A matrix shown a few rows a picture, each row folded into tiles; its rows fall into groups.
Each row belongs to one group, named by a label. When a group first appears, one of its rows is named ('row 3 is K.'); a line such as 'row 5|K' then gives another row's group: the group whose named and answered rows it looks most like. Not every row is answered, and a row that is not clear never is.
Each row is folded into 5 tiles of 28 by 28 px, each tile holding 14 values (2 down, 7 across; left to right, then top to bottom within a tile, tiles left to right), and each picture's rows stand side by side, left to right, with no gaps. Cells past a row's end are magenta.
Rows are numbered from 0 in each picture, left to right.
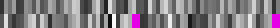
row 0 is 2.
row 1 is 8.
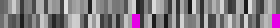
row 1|2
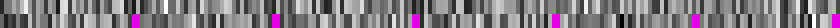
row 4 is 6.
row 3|2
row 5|2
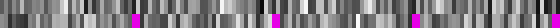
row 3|2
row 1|8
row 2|8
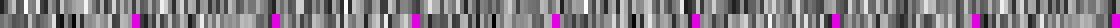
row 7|8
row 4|6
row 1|8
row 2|2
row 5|2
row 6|8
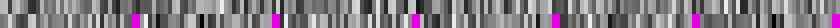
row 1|6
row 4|8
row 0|2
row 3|2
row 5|6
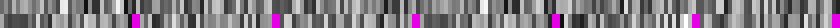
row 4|2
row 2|2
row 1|2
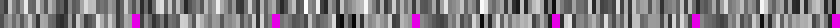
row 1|2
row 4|2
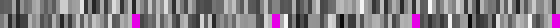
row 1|8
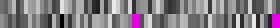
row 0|6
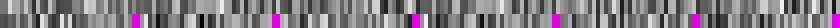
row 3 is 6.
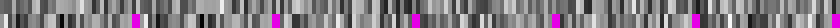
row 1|6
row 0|6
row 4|2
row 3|8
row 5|8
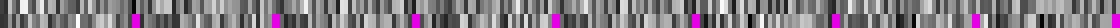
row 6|8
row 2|6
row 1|2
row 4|6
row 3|2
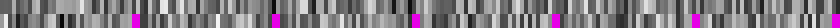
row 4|8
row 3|2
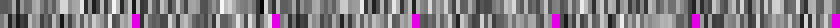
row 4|8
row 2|6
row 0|6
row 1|8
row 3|8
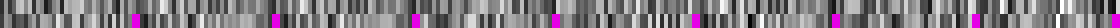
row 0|2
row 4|2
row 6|2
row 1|8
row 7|8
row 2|8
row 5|8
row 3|6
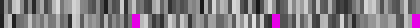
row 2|8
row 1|2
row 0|2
